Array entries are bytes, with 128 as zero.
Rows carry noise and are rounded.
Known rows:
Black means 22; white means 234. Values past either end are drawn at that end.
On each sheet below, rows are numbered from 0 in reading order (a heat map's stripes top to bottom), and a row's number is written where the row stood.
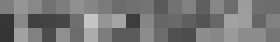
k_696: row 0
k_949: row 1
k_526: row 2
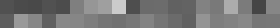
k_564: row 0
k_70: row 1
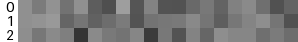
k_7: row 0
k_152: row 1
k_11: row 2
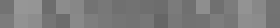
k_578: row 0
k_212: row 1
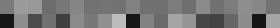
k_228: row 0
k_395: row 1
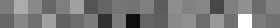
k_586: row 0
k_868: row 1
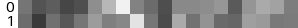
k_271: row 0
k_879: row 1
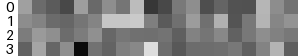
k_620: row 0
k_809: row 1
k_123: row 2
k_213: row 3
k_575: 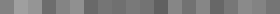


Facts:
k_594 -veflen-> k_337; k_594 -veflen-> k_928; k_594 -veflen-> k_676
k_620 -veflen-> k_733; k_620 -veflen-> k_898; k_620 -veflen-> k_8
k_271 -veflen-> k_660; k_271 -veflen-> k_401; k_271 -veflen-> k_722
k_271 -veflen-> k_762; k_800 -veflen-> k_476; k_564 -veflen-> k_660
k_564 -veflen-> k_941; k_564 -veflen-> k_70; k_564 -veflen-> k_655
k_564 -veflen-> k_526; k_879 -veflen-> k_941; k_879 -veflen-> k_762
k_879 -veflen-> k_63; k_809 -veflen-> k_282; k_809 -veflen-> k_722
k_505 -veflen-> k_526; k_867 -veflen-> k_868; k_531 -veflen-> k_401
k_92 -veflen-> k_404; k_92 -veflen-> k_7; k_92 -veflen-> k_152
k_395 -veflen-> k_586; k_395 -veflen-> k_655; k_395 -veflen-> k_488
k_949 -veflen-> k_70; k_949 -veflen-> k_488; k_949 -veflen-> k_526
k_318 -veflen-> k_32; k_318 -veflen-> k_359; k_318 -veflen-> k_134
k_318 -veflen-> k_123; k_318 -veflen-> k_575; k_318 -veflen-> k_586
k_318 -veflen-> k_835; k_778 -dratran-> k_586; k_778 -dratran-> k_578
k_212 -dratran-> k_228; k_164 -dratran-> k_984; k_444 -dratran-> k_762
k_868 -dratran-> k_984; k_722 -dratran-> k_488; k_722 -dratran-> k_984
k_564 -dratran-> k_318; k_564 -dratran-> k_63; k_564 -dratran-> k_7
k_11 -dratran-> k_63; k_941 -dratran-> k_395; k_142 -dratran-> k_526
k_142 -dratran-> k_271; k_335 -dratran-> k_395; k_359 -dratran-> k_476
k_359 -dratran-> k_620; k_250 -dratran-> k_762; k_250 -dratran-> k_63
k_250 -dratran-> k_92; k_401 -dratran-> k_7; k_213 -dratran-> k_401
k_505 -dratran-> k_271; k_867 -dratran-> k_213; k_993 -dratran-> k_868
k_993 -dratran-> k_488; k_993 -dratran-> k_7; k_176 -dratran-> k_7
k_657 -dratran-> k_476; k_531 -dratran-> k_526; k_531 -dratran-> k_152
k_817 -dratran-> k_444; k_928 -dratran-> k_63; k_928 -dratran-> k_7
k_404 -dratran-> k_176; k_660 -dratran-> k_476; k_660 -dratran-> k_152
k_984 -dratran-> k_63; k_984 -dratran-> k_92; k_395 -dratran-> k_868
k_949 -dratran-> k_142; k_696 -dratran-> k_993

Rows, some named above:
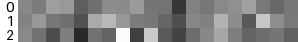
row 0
k_928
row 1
k_722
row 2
k_401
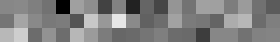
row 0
k_984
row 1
k_594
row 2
k_444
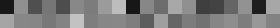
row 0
k_395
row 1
k_762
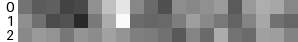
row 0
k_271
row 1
k_531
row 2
k_282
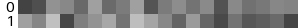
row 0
k_941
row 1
k_476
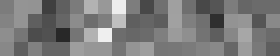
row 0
k_800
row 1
k_318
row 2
k_531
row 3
k_660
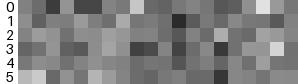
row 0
k_867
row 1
k_176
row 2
k_282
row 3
k_142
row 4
k_696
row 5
k_444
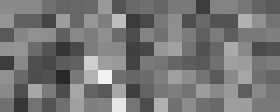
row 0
k_404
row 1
k_620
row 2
k_335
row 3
k_92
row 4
k_505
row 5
k_531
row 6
k_63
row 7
k_879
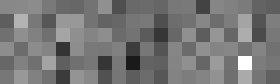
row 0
k_404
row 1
k_488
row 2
k_993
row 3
k_11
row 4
k_868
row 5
k_164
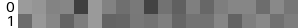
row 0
k_250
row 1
k_655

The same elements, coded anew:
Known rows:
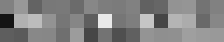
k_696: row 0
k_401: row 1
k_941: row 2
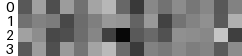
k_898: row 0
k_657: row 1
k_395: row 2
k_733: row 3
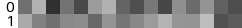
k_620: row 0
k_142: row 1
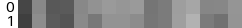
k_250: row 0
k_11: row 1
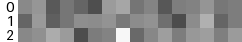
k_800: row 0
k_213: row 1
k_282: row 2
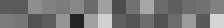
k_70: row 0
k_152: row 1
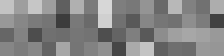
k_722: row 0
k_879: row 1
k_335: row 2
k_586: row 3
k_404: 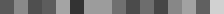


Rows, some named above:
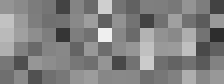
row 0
k_879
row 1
k_164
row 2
k_271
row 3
k_142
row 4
k_526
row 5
k_817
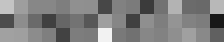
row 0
k_868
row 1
k_564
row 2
k_809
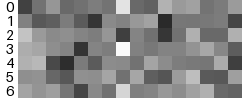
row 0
k_63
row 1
k_594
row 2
k_868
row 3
k_809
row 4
k_318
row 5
k_984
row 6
k_531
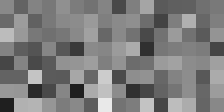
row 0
k_488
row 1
k_213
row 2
k_164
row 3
k_594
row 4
k_250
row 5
k_660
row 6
k_92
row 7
k_401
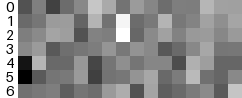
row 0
k_444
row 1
k_762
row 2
k_282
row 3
k_867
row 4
k_176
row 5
k_928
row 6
k_476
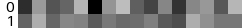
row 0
k_7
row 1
k_993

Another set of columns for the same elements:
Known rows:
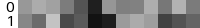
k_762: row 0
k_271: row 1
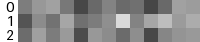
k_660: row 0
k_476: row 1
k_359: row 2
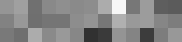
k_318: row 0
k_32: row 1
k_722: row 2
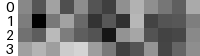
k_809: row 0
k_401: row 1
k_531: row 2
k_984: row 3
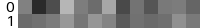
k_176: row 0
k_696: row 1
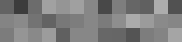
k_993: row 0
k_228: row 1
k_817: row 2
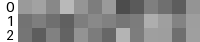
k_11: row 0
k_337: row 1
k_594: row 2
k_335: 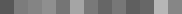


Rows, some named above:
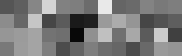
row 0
k_867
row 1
k_271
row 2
k_879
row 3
k_660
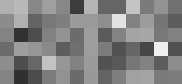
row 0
k_63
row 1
k_586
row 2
k_7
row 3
k_941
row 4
k_928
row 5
k_7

